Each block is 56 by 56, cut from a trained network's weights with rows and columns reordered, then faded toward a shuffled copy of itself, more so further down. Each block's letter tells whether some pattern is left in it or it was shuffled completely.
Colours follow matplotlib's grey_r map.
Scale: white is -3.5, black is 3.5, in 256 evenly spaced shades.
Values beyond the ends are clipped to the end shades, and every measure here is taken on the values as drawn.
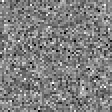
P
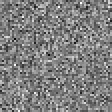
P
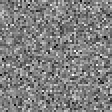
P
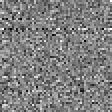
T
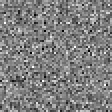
T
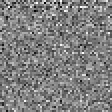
T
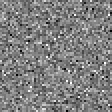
P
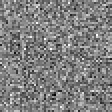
T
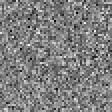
P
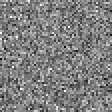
P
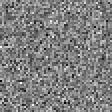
T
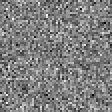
T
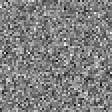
P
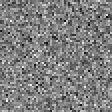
P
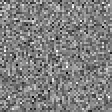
T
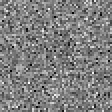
P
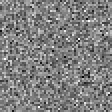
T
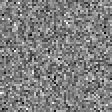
P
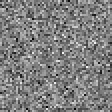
P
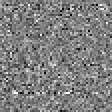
T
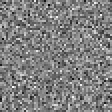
T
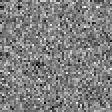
T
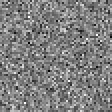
T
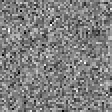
P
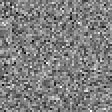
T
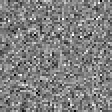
T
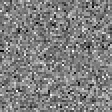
P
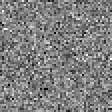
T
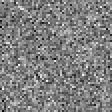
T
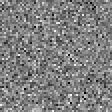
P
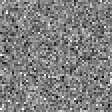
P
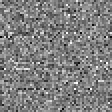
T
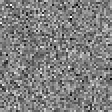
T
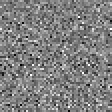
T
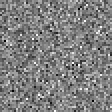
P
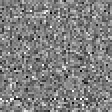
T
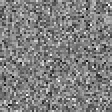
T
